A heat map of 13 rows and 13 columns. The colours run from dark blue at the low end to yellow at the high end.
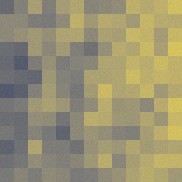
No single row or column stands out from its neighbours. There are no regular stripes. There is an overall slope up to the right.
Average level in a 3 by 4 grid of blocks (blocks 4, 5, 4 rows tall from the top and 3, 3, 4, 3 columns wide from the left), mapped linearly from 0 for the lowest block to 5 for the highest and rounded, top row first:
2335 | 0245 | 1134
